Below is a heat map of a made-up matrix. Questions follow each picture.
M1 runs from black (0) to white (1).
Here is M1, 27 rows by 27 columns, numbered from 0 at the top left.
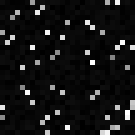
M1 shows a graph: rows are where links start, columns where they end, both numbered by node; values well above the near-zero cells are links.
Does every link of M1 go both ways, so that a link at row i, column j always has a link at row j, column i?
yes
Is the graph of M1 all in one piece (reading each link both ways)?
no
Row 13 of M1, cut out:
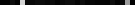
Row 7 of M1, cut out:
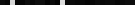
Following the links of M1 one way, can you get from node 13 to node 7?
no
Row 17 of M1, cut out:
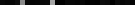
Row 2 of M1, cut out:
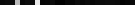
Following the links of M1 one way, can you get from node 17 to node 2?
no
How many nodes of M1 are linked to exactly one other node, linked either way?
5
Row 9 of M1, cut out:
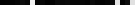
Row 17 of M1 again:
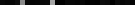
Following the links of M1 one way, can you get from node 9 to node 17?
yes
